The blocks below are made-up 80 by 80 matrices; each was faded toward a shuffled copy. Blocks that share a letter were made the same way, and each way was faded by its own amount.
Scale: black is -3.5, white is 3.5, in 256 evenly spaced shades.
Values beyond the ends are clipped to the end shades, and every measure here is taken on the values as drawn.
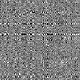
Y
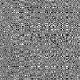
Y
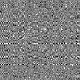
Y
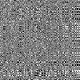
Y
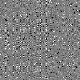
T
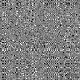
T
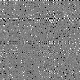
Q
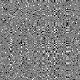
T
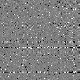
Q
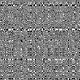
Y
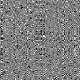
T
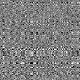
Y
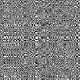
Y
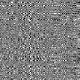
Y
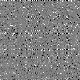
Q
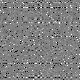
Q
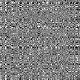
Y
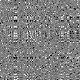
T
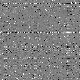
Q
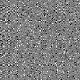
T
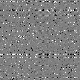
Q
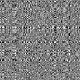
Y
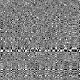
Y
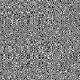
T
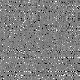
Q
